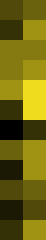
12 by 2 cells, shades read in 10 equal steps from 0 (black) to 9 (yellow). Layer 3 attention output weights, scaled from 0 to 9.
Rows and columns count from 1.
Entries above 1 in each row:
2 2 2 2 2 2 1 2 1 2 1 2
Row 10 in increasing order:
3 4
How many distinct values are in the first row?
2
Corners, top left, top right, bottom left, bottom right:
3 4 2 6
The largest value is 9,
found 2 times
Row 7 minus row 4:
-5 -4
